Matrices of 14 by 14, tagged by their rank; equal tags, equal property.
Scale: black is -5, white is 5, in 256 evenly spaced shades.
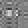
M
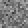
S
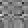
M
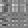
M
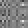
M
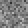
S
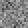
S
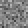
S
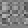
M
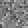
S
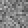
S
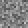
S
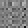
M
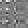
M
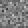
S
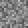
S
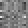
M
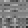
M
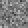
S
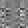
M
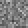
S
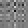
M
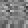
M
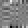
M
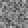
S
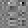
M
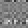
M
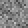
S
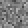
S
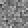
S
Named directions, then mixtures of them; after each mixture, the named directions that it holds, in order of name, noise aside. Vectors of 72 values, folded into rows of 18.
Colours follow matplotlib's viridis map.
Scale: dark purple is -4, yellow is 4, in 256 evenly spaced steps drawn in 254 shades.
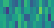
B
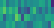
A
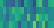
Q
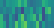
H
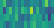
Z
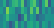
B, Q, Z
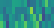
H, Z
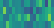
A, Q, Z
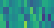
B, H, Z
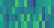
H, Q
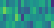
A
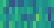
B, Q, Z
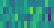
B, Z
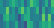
A, B, H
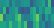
A, B, H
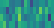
B
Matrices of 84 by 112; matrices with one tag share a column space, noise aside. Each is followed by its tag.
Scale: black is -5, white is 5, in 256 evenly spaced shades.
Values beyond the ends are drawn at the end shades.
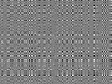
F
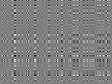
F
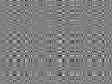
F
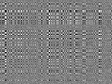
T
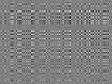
T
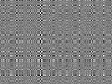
F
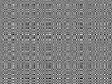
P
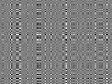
P
